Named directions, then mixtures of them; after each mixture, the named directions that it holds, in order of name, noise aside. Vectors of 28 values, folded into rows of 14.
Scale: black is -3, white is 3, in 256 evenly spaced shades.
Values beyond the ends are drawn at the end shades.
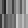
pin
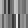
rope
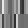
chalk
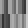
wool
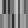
chalk, rope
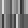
chalk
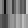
pin, wool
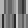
chalk, rope, wool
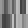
chalk, pin, wool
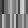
chalk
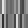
chalk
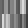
chalk, wool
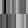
pin, rope, wool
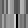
chalk, pin, rope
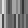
chalk, pin, rope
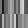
chalk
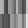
wool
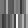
chalk, pin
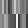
chalk, rope, wool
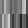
wool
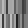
pin, wool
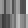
chalk, pin, wool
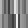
rope
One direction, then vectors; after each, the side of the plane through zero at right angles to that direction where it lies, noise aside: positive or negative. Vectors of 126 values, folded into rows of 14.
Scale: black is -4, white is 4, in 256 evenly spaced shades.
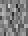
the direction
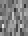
negative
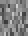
negative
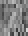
negative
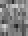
negative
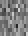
negative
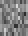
negative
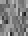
negative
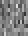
negative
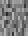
negative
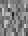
positive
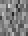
positive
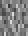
negative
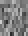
negative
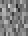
positive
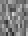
negative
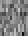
negative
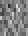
negative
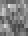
positive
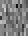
positive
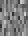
positive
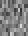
negative
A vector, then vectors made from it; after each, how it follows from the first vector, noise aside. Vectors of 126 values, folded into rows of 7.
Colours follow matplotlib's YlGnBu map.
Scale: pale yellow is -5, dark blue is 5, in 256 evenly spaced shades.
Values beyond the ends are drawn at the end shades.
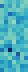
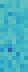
shrunk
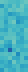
shrunk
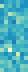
negated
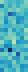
copied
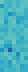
shrunk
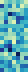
scaled up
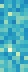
negated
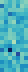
copied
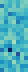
copied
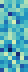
scaled up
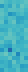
shrunk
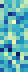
scaled up
